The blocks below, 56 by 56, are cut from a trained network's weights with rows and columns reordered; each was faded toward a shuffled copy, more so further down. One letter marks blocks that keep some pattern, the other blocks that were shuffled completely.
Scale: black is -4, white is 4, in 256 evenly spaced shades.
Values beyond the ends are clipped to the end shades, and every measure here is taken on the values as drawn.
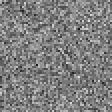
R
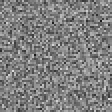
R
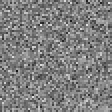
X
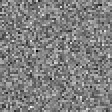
R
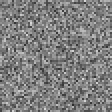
R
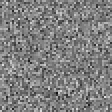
X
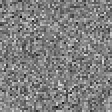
X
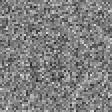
X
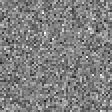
R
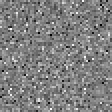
R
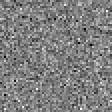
X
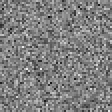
R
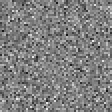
R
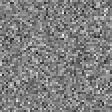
X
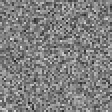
X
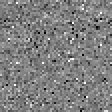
X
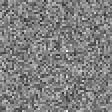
X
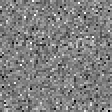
X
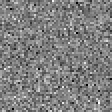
R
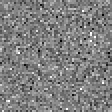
R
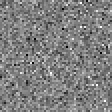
R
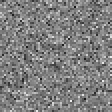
R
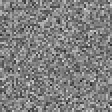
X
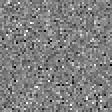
X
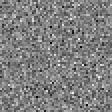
X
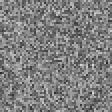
X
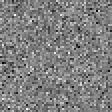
X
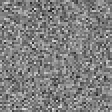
X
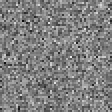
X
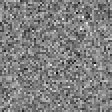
X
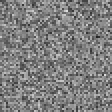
X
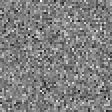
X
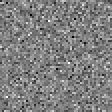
R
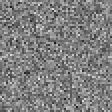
R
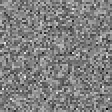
R
